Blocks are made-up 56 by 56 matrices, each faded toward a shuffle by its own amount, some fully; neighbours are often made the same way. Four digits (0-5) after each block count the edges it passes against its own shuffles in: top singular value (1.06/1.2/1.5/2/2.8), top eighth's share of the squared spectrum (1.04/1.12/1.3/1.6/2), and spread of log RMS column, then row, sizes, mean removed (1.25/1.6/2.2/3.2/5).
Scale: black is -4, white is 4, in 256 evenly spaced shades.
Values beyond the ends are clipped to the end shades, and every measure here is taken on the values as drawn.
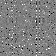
3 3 1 0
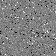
0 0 0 0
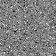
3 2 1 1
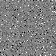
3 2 0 1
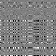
5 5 3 4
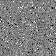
2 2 0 1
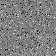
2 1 0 0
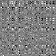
4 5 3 3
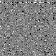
3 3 1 2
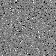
1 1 0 0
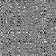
4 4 2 2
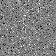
0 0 0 0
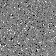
0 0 0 0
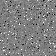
0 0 0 0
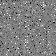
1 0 0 0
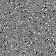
1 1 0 0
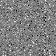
2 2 1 0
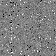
2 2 0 0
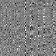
4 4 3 2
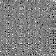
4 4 2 2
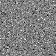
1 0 0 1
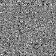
1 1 0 2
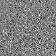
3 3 2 1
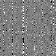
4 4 3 0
